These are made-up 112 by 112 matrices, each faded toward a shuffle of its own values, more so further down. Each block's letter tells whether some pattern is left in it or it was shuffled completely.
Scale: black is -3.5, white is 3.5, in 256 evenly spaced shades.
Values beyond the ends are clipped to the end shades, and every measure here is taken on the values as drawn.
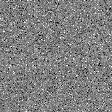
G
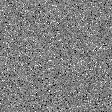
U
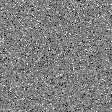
U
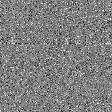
G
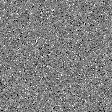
U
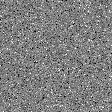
U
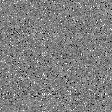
G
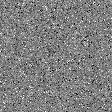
U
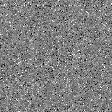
G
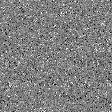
G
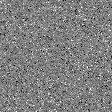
U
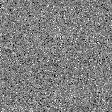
G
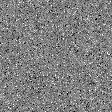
U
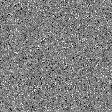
G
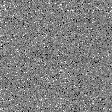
G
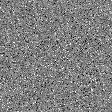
U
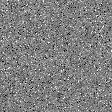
U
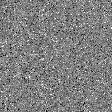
G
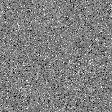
G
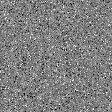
G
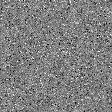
G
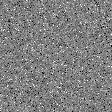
U
